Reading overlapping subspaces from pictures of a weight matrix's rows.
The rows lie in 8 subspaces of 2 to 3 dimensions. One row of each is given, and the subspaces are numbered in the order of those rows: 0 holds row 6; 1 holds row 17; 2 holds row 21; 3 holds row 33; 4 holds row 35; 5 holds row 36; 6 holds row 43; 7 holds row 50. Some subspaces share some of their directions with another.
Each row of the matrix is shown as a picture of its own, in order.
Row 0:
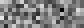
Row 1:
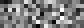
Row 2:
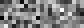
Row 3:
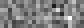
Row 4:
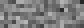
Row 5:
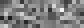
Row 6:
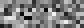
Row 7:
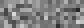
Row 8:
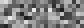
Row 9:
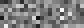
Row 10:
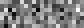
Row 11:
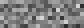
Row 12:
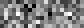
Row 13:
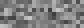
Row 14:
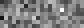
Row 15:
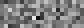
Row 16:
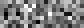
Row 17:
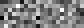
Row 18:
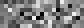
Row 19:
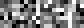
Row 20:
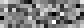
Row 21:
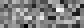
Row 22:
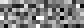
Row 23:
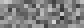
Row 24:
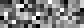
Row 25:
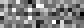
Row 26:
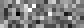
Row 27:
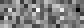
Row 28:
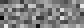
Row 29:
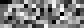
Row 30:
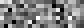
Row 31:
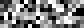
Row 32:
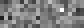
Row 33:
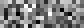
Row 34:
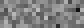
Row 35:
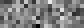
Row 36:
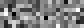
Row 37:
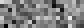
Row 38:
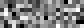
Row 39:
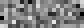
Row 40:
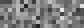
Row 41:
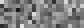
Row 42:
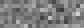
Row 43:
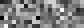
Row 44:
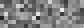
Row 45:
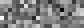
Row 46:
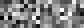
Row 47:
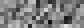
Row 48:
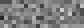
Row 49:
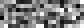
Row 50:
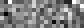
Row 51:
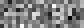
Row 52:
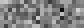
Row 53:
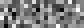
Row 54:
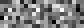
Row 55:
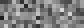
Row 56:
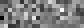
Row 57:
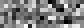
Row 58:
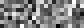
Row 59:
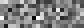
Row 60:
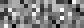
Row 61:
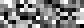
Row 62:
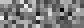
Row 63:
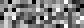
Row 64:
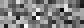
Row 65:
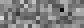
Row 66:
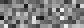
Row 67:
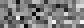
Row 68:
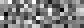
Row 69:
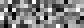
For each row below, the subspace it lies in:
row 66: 1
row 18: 2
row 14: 1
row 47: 2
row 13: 0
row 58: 6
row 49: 4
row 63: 7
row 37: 6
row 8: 0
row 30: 6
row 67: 5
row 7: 5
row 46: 6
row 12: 3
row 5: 0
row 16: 3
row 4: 4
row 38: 5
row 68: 7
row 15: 2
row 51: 6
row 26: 3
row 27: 5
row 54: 5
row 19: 6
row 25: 4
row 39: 4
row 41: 6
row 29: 0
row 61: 5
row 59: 2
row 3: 6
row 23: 0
